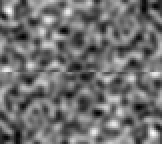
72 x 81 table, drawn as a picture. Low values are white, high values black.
Seam: none. Symmetry: a half turn. Slope: none. Odd rows or columns: none. Grain: blotchy.
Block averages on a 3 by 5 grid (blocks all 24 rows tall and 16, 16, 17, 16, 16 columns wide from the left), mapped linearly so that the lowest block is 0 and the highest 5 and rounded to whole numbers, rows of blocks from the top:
3 0 2 2 5 | 2 2 5 2 2 | 5 2 2 0 3
